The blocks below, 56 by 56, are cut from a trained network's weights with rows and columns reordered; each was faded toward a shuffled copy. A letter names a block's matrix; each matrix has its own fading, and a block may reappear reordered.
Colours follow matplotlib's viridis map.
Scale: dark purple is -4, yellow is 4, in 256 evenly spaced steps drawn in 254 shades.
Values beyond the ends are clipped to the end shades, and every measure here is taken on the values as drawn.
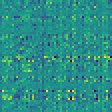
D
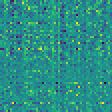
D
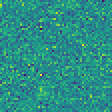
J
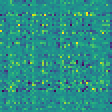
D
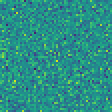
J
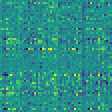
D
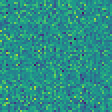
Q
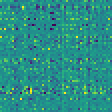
D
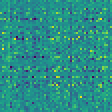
D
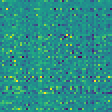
D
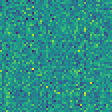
Q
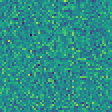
J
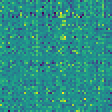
D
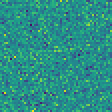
J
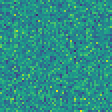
J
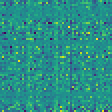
D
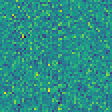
Q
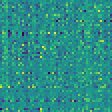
D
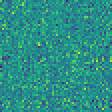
Q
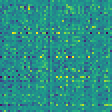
D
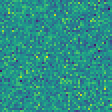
J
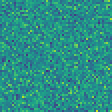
J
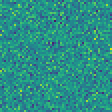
J
